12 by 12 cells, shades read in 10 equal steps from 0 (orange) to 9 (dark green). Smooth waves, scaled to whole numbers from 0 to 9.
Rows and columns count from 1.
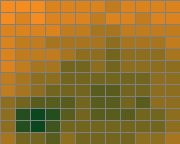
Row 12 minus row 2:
3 4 5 5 3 4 3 4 4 2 3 2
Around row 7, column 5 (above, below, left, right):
5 5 4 5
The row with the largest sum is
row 10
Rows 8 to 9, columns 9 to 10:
5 5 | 5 6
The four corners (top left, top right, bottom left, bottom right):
0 1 3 3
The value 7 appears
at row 11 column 4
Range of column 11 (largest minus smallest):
4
